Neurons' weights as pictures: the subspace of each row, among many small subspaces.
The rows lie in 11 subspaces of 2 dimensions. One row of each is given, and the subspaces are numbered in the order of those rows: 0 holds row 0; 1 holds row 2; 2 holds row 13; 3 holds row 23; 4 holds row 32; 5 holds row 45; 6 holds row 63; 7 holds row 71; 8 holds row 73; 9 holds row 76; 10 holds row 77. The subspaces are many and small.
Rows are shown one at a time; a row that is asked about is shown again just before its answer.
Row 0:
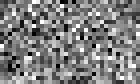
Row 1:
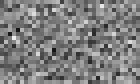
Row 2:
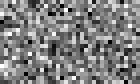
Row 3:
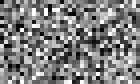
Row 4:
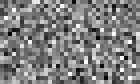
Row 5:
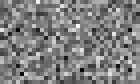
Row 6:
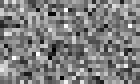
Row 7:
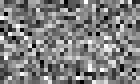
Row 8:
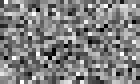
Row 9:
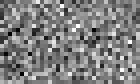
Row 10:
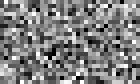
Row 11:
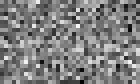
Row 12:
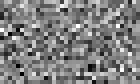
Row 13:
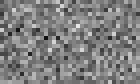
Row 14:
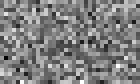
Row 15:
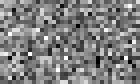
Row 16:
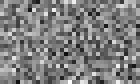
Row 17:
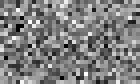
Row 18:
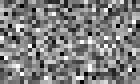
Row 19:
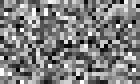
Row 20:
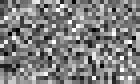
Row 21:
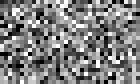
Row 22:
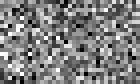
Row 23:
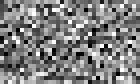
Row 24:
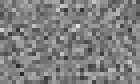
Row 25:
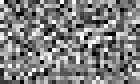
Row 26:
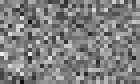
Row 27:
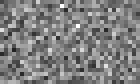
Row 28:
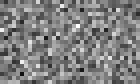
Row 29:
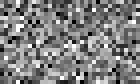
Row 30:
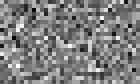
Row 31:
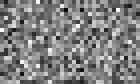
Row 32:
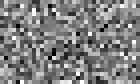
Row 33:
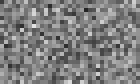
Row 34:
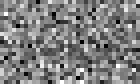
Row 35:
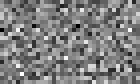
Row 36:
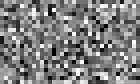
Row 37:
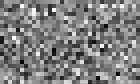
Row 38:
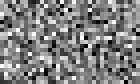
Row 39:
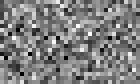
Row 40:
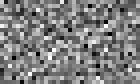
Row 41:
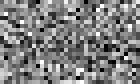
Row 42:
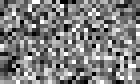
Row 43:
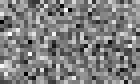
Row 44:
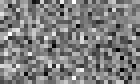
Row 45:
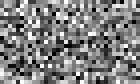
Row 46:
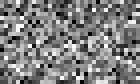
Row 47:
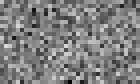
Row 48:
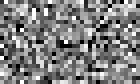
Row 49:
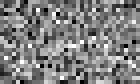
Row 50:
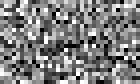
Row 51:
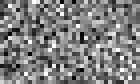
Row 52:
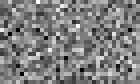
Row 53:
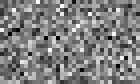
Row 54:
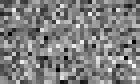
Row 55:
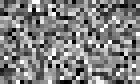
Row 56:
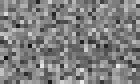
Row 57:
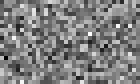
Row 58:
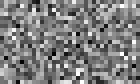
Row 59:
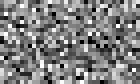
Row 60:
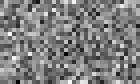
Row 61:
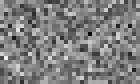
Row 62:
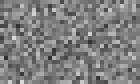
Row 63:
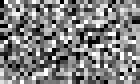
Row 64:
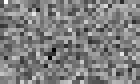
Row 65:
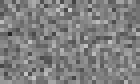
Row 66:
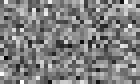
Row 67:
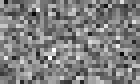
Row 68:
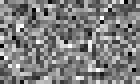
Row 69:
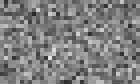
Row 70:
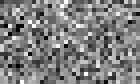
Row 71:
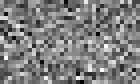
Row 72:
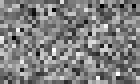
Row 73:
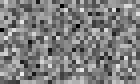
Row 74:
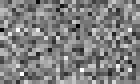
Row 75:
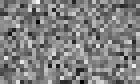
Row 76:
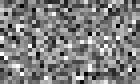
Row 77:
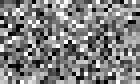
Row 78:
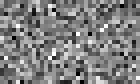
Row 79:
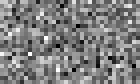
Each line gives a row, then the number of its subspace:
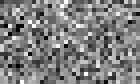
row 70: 10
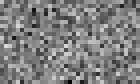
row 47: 0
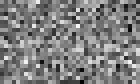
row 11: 7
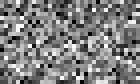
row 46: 10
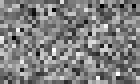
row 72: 3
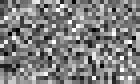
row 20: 3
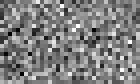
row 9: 4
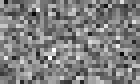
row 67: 6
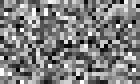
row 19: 2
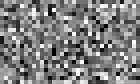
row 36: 3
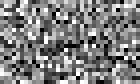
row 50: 5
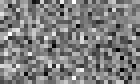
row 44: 6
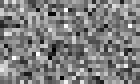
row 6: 1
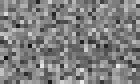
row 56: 9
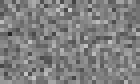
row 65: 1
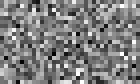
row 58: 4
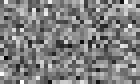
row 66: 8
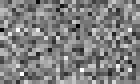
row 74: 9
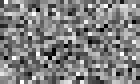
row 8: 6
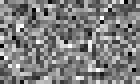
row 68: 8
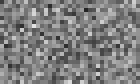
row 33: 0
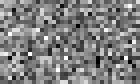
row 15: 5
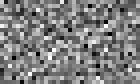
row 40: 1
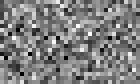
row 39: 2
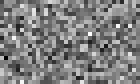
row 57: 2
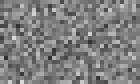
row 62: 4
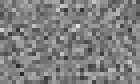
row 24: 7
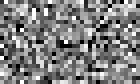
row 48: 8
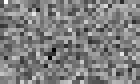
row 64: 6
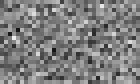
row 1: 3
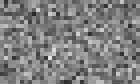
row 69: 6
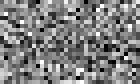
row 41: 7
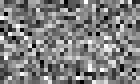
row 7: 7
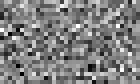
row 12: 7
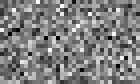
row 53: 2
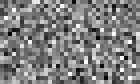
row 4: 3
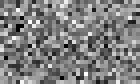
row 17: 10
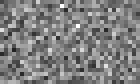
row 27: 8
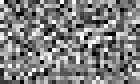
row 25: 1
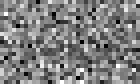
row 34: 9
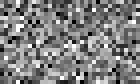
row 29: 10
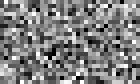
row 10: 6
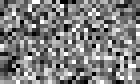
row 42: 0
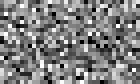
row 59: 9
